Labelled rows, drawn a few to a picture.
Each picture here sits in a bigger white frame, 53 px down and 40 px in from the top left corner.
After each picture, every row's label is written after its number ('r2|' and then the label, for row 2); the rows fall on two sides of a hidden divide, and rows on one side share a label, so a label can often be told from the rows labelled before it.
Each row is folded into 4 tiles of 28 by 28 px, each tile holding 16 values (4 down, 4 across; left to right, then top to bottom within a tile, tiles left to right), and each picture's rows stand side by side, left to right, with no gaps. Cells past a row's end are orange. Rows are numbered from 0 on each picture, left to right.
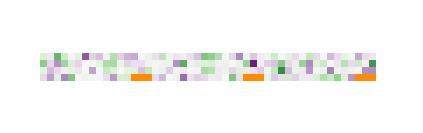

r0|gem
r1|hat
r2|hat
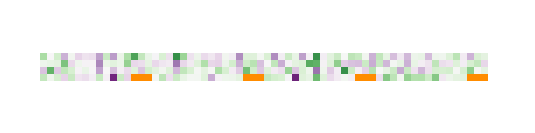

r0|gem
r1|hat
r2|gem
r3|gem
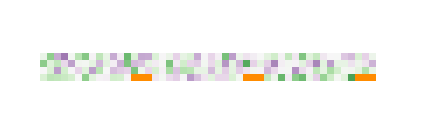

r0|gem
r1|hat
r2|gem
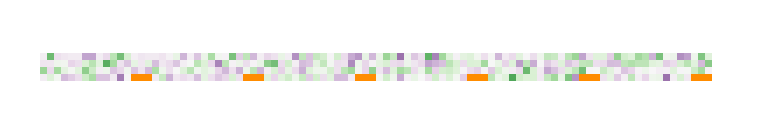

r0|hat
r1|hat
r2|gem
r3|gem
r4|gem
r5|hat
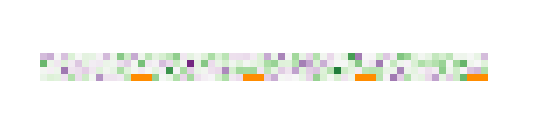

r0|gem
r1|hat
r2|gem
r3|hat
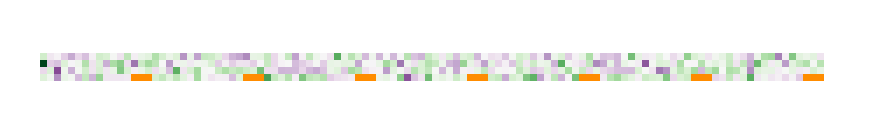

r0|gem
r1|gem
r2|gem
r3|hat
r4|gem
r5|gem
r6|hat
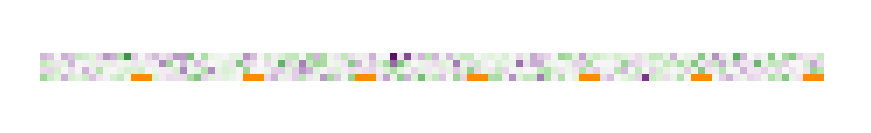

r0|gem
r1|gem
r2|hat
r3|gem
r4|gem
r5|hat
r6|hat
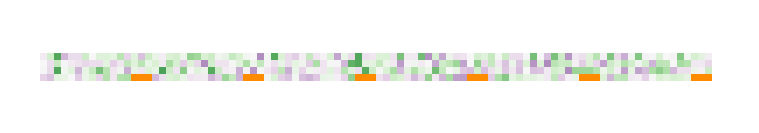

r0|hat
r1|hat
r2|hat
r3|hat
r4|gem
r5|hat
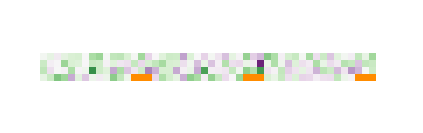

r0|hat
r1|gem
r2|hat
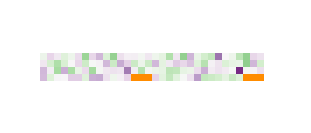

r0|hat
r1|hat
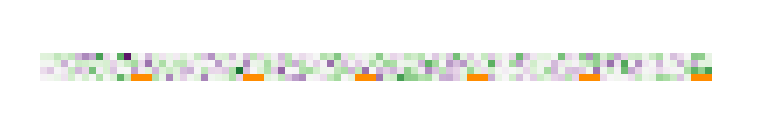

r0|hat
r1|gem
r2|gem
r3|gem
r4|hat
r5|gem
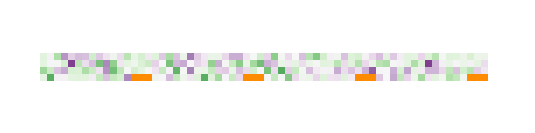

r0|gem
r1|hat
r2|hat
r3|gem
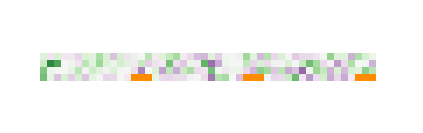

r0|hat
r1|hat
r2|hat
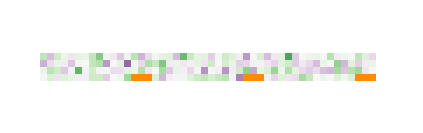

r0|hat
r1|gem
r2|gem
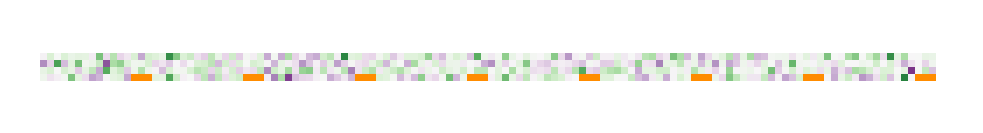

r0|hat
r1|hat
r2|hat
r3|gem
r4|gem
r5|hat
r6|hat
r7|hat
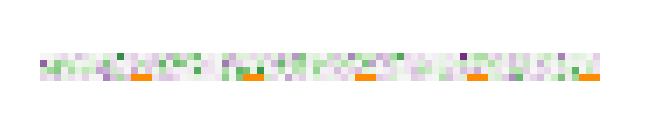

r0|hat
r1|gem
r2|hat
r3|hat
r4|gem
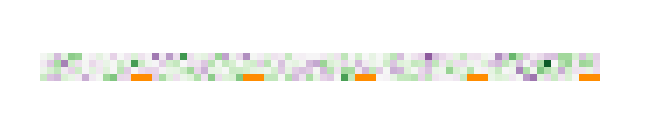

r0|hat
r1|gem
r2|gem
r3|gem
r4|hat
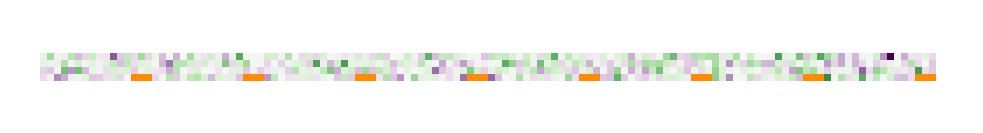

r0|gem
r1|gem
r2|hat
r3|gem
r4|hat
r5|hat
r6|gem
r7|gem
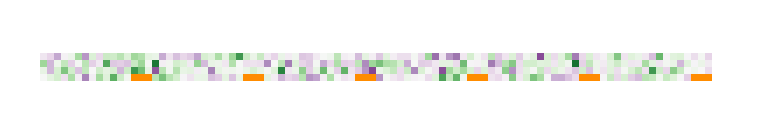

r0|gem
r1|gem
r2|hat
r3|gem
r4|hat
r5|hat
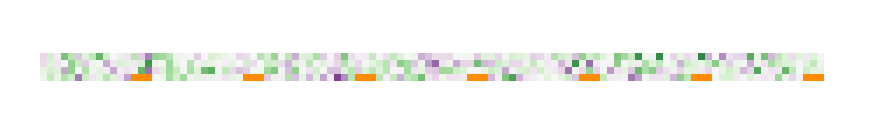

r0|hat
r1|hat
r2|hat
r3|gem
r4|hat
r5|hat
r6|gem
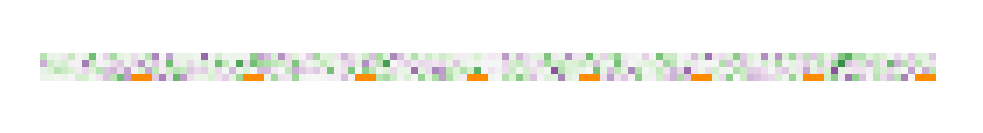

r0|hat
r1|hat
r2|gem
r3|gem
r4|gem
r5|hat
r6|hat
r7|hat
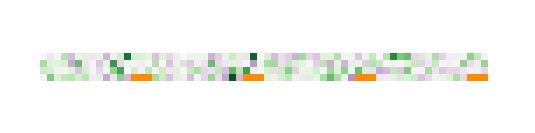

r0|gem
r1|gem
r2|gem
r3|hat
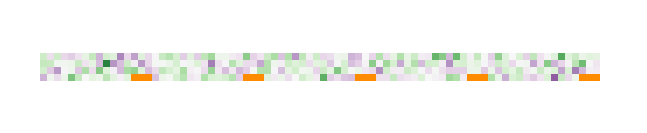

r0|gem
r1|hat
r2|gem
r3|hat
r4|hat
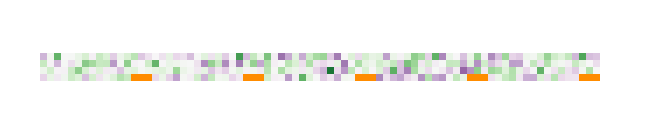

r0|hat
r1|gem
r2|gem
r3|hat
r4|hat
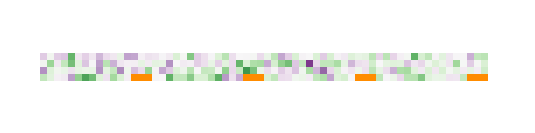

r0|gem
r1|gem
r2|gem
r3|gem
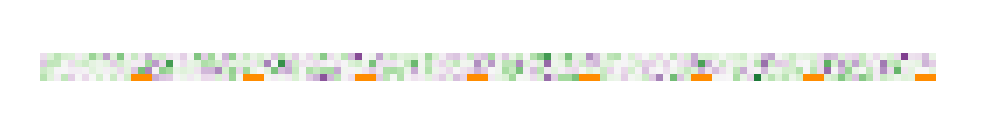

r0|hat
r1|hat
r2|hat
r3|hat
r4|hat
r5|gem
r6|gem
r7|gem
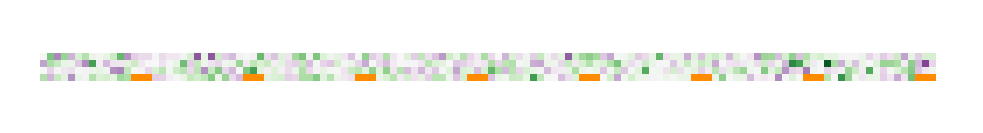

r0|hat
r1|gem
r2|gem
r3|gem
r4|gem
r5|hat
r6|hat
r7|gem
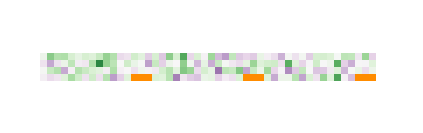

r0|hat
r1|hat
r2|gem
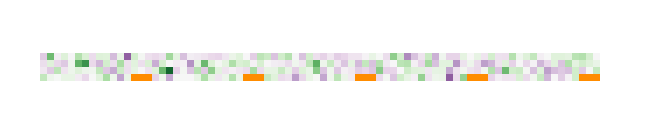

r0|hat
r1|hat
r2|hat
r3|gem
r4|hat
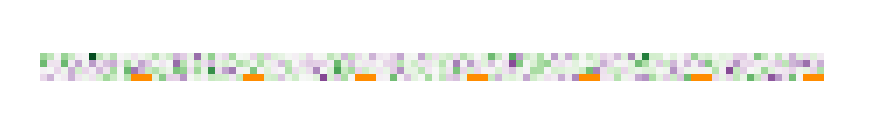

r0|gem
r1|hat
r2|gem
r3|gem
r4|hat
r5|hat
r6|gem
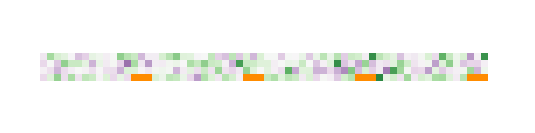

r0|gem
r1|hat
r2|gem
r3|gem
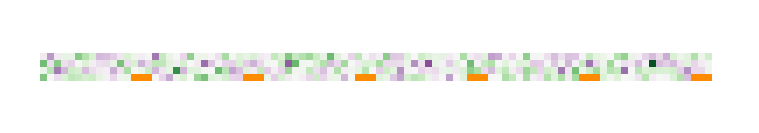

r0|gem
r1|gem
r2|hat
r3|gem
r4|gem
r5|hat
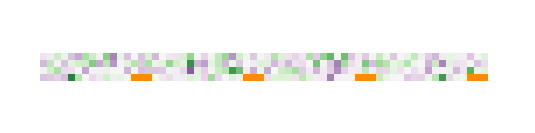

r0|hat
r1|gem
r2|hat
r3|gem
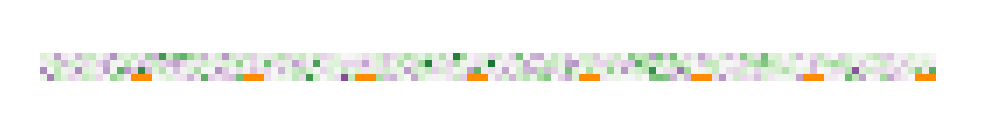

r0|hat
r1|hat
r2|gem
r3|hat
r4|gem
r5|hat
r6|hat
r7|gem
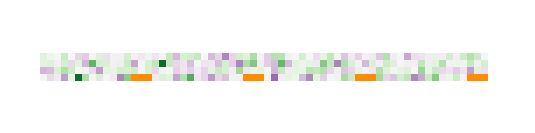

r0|gem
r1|gem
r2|hat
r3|hat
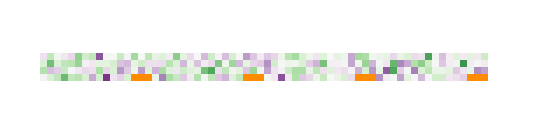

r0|gem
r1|hat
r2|hat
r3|hat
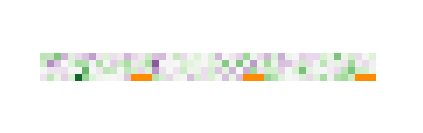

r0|gem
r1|hat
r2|gem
